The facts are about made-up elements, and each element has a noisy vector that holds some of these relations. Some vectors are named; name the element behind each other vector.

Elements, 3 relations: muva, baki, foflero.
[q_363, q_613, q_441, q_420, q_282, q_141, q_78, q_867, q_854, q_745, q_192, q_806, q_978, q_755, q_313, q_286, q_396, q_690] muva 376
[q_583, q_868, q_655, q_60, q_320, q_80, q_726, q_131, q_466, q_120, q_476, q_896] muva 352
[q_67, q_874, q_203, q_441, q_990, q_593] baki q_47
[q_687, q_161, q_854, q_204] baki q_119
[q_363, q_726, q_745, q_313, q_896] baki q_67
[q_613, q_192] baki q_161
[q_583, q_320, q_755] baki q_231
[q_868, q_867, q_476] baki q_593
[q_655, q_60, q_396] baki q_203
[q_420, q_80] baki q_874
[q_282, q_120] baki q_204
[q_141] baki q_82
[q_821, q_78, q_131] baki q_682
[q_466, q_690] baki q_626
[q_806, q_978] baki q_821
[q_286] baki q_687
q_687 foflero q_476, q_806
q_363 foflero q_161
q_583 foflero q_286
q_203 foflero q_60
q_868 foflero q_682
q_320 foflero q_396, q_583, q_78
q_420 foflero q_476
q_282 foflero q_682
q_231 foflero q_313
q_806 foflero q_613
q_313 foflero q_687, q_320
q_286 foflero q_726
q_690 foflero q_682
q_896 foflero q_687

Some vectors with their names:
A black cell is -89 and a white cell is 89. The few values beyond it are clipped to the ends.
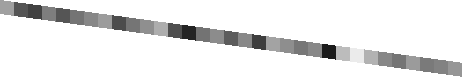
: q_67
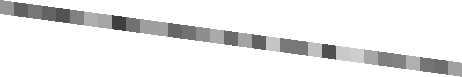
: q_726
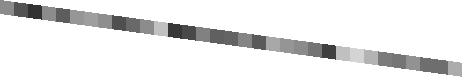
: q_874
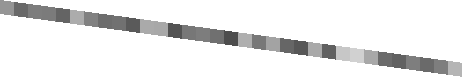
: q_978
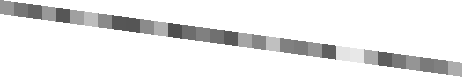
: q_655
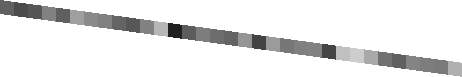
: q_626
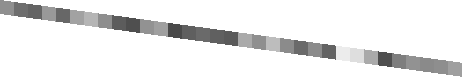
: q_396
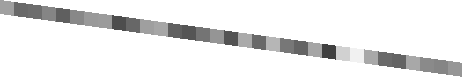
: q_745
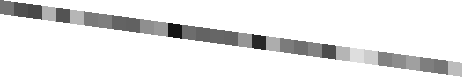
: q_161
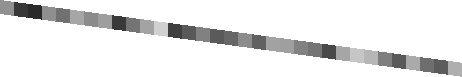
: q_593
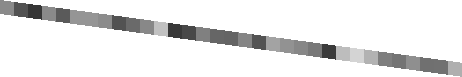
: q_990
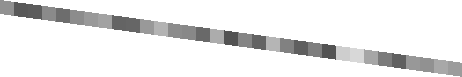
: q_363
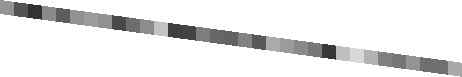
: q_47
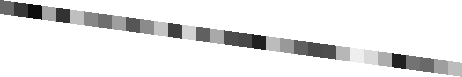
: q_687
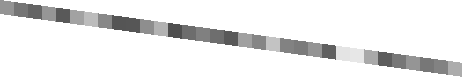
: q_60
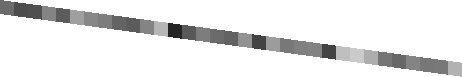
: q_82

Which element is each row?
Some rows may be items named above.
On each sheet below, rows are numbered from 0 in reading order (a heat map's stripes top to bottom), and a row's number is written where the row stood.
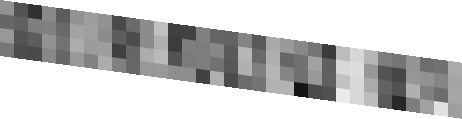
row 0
q_47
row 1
q_755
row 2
q_867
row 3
q_313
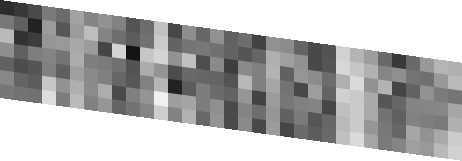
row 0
q_231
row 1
q_203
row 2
q_806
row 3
q_78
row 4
q_626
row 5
q_868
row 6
q_282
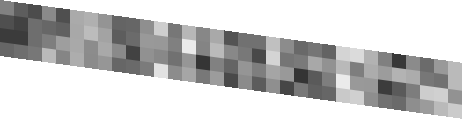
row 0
q_420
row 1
q_286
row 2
q_320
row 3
q_690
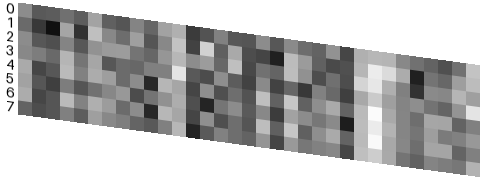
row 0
q_821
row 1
q_687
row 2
q_896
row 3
q_682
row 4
q_613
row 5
q_67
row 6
q_613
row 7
q_626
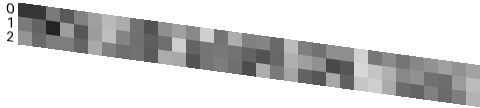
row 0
q_583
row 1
q_203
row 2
q_978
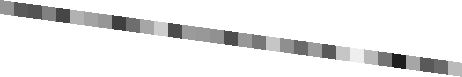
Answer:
q_476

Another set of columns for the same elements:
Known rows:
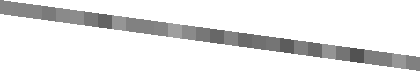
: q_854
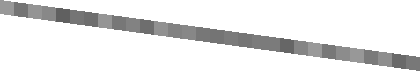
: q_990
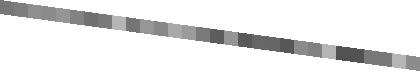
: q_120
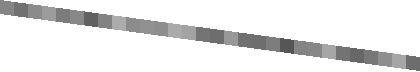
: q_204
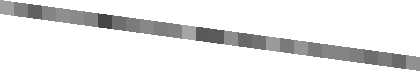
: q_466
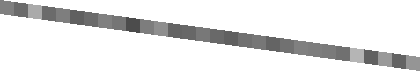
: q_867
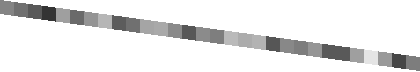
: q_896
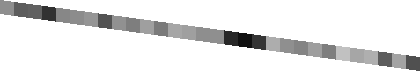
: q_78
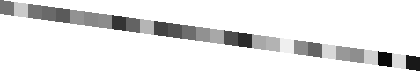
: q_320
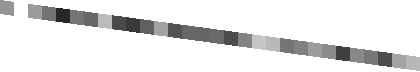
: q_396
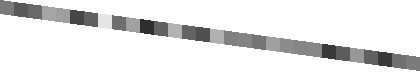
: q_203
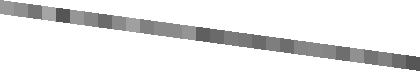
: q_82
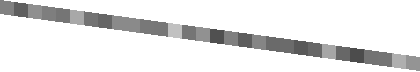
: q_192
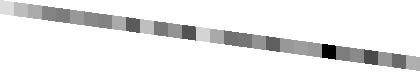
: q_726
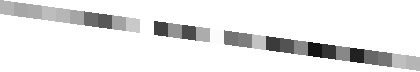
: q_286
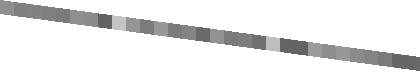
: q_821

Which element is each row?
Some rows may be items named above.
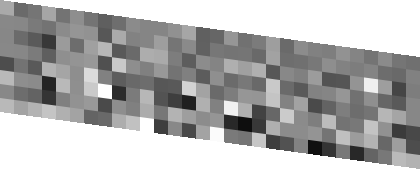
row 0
q_626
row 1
q_131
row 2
q_896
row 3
q_978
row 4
q_690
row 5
q_313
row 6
q_78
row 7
q_286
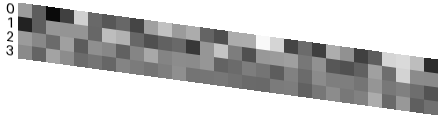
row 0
q_687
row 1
q_868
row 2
q_82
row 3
q_593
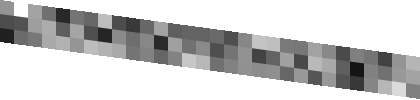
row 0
q_396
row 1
q_613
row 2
q_282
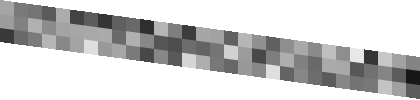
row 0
q_476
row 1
q_231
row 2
q_682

